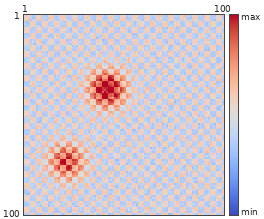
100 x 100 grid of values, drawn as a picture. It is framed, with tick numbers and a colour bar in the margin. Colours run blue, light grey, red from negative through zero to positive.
Odd rows or columns: none. Lone odd cells: none. Mirror symmetry: none. Bumps: two.
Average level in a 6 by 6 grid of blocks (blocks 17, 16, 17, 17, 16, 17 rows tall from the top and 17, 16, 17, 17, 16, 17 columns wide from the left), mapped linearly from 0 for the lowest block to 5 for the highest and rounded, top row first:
0 0 0 0 0 0 / 0 0 2 0 0 0 / 0 1 5 1 0 0 / 0 1 0 0 0 0 / 1 4 0 0 0 0 / 0 0 0 0 0 0
